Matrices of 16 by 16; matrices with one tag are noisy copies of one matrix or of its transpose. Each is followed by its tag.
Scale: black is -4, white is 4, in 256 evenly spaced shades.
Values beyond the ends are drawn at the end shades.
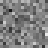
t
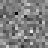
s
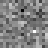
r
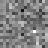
r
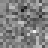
r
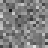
t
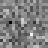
r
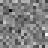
t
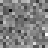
t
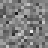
s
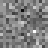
r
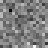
t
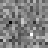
r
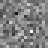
s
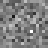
s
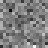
t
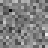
t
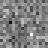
r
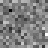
t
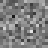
s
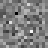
s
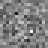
s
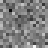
t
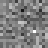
r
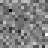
t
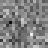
r
